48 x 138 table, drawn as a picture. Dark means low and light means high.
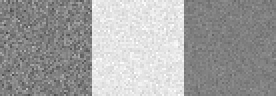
It is made of 1 by 3 panels. Panel 1,1: middling, fine-grained. Panel 1,2: very high, fine-grained, faint in contrast. Panel 1,3: middling, fine-grained, faint in contrast.
